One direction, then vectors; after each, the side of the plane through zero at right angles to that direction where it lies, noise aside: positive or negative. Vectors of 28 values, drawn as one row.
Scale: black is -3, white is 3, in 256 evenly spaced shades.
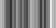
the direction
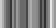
positive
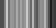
negative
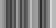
positive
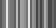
negative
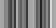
positive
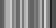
negative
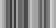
positive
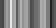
negative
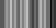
negative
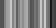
negative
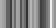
positive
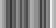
positive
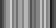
negative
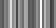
negative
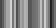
negative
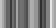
positive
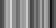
negative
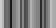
positive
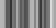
positive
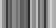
positive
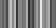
negative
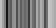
positive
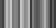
negative
